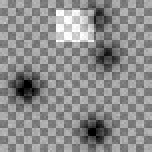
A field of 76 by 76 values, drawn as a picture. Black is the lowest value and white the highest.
There are four dips. An odd patch, higher than its surroundings, sits in the top middle. The ninth with the highest average is the top middle. The middle left is the ninth with the lowest average.
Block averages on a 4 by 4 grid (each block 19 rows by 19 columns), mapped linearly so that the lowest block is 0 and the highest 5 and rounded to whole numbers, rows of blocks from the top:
3 5 3 3 | 3 3 1 3 | 0 3 3 3 | 3 3 0 3
